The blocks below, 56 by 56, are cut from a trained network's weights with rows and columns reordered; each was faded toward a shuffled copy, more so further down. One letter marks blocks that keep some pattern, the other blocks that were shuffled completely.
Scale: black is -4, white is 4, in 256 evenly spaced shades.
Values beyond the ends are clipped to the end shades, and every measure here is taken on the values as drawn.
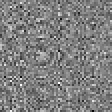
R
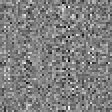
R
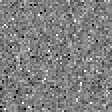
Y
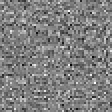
R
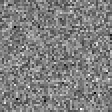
Y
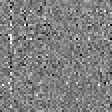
R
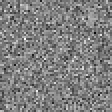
Y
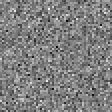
Y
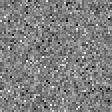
Y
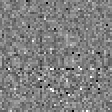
R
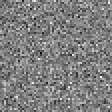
Y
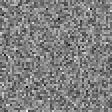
Y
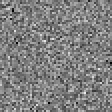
Y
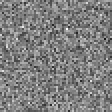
Y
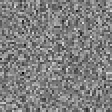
R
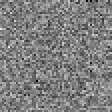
R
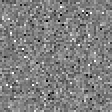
Y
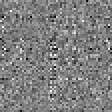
R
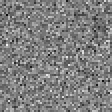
Y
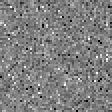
Y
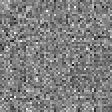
R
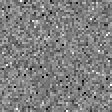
Y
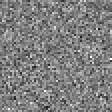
Y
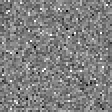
Y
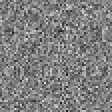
R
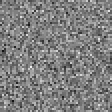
Y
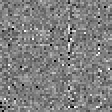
R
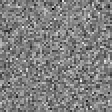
Y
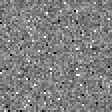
Y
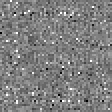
R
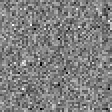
R
